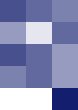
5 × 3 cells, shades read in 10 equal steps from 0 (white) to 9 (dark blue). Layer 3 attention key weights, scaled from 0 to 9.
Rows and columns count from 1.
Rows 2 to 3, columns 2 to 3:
1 6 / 6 4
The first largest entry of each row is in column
1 3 1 2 3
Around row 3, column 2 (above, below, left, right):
1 6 7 4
